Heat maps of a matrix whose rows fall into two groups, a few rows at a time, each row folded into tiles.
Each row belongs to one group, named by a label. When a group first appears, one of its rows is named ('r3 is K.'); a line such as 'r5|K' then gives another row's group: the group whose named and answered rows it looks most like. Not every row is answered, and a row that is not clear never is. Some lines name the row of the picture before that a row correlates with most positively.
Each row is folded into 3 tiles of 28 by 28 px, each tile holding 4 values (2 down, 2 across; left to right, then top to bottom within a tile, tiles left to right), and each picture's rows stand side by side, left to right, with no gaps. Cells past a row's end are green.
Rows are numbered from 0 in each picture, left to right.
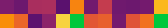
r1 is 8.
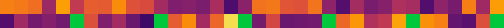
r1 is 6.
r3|6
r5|8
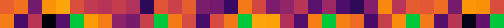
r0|6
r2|8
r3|8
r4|8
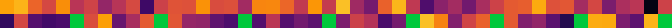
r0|6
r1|8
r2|6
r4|6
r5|8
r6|6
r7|8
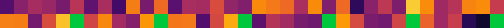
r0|8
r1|8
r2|8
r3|6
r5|6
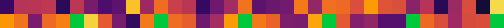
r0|8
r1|8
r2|8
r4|6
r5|8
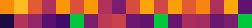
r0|6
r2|6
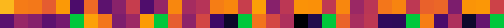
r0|6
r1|8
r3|6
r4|6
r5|6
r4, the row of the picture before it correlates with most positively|1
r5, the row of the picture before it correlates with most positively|1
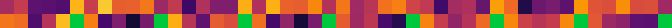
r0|8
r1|6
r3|6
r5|8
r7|6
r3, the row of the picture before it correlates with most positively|5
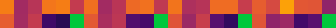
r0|6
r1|6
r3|6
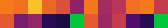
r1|6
